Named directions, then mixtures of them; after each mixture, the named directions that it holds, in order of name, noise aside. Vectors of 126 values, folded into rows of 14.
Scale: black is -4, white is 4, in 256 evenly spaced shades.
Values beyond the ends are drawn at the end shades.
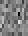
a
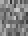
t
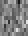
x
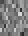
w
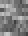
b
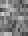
b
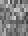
t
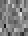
t, w, x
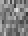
t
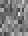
a, b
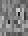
a, t, x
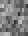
a, b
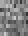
b, t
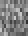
b, t, w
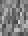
a, w, x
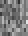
b, x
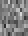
t, w, x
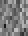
w, x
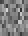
a, w
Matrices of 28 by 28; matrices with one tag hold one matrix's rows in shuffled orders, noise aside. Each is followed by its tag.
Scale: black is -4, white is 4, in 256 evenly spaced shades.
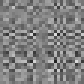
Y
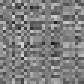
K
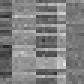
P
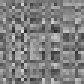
K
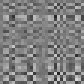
Y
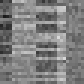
P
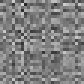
K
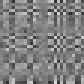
Y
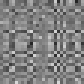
Y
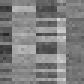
P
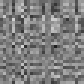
K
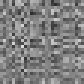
K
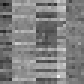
P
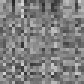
K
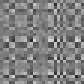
Y
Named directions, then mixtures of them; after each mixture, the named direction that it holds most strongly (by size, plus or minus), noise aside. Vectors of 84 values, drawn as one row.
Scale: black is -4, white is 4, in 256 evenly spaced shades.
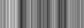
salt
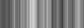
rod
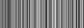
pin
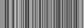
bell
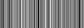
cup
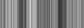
salt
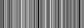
cup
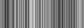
bell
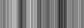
salt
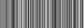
pin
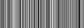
cup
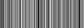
cup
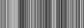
salt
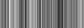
salt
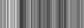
salt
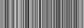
bell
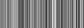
pin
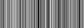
cup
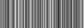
bell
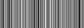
cup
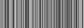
bell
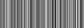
pin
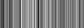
cup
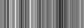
salt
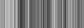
salt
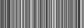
pin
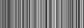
pin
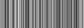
bell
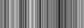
salt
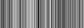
cup
